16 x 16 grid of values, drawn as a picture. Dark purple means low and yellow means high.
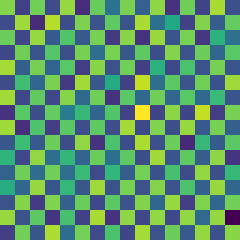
Histogram: two levels. Odd rows or columns: none. Average level on the scale: 50%. Seam: none. Grain: checkered.
